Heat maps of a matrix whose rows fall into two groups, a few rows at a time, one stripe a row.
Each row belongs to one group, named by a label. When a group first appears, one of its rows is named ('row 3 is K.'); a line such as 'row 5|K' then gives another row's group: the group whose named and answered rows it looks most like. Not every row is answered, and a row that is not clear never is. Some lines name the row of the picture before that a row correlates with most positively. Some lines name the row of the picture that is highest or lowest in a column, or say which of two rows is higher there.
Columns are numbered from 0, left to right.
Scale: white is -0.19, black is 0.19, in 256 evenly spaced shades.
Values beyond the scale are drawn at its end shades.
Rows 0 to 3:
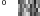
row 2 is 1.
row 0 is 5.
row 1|5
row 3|5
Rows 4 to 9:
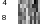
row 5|1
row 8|5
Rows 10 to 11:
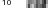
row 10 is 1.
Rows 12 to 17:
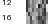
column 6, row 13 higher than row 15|Yes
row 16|1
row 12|5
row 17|1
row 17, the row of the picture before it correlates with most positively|10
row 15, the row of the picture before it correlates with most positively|10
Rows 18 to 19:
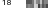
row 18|5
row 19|5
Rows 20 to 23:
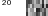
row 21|5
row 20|5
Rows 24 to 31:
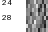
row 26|1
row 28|5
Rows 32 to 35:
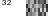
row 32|1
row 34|5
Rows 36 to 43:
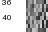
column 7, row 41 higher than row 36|No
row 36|1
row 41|5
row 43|1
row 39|1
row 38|5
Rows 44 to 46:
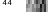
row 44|1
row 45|1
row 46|1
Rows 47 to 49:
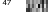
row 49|5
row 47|5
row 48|5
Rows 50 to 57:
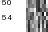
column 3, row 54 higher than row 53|No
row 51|1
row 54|1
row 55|5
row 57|5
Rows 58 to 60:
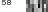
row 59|5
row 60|5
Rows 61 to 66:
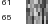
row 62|1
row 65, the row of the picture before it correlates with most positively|60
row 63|5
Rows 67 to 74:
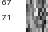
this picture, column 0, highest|74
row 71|1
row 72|1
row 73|1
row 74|5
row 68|5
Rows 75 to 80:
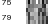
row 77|1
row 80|5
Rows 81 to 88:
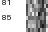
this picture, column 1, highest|88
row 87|1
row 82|5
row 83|1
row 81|1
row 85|1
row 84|1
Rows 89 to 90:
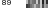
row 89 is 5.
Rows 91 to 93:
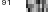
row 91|1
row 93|5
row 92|5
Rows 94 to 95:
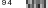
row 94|1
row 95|1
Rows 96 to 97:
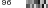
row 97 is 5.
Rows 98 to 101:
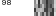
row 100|1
